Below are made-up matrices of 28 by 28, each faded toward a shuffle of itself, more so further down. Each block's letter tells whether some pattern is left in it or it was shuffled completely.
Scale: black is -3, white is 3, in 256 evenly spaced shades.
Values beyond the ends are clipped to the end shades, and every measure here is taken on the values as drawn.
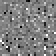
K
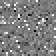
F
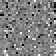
K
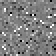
F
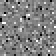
F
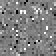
K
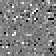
K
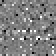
K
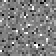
F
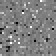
F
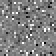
F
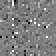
K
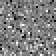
F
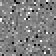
F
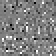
K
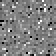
F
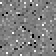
F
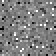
F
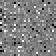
K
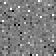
F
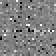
K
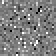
F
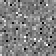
F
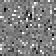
F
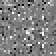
K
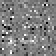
K
